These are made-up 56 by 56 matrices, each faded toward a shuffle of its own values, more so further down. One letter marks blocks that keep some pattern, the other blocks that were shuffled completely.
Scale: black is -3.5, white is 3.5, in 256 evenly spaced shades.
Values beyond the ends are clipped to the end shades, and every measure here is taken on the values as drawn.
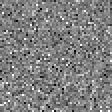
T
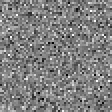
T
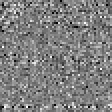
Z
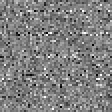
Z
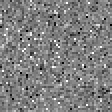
T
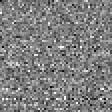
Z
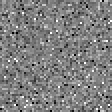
T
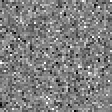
T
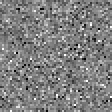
T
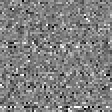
Z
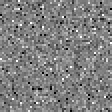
T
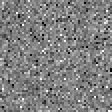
T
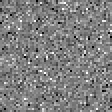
T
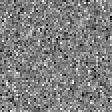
T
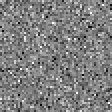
T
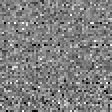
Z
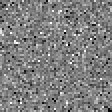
T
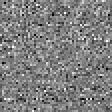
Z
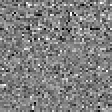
Z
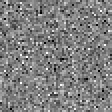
T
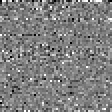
Z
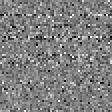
Z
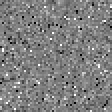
T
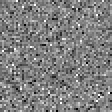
T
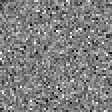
T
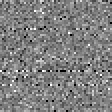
Z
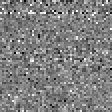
Z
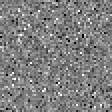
T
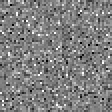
T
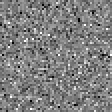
T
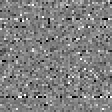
Z
